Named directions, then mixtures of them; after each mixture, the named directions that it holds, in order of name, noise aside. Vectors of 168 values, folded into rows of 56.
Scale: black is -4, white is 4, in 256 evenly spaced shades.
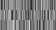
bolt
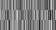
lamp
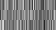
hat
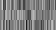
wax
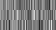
lamp, wax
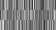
hat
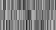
wax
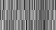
hat, wax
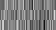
bolt, hat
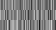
bolt, lamp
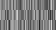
lamp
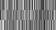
hat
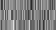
bolt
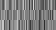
hat, lamp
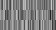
lamp, wax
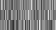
bolt, lamp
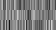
lamp, wax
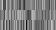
wax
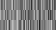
bolt, lamp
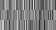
hat, lamp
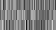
hat, wax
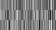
lamp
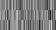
lamp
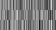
lamp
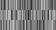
bolt, wax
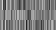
wax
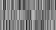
wax
